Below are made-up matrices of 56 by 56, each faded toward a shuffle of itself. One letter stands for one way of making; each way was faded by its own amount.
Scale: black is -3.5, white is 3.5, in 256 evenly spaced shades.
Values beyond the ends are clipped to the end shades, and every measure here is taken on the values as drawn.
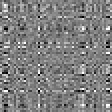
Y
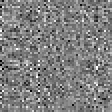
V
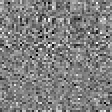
V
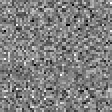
V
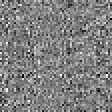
V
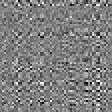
Y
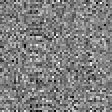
V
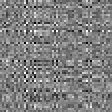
Y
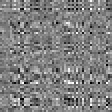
Y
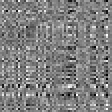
Y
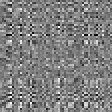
Y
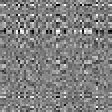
Y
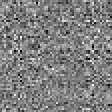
V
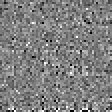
V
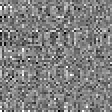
V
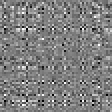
Y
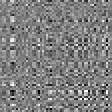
Y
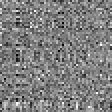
V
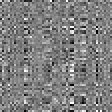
Y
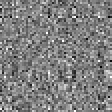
V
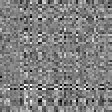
Y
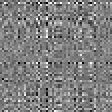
Y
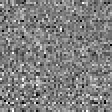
V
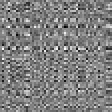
Y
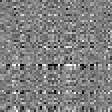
Y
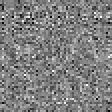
V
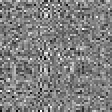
V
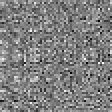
V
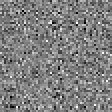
V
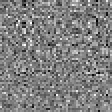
V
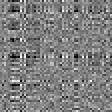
Y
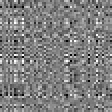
Y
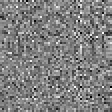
V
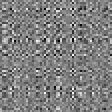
Y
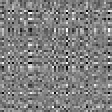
Y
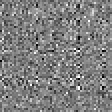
V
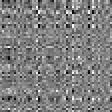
Y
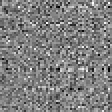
V
